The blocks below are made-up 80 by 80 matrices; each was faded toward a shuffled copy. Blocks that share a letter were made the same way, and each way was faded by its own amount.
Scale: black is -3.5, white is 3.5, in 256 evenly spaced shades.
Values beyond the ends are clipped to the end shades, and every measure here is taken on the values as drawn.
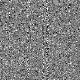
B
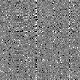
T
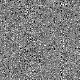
B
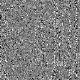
B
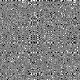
T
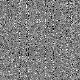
B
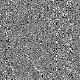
B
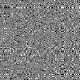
T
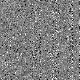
B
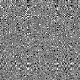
T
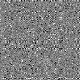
T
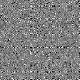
T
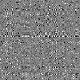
T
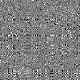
T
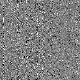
B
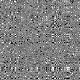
T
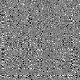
T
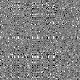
T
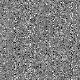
B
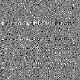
T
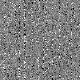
B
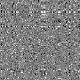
T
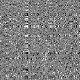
T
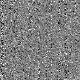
B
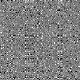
T
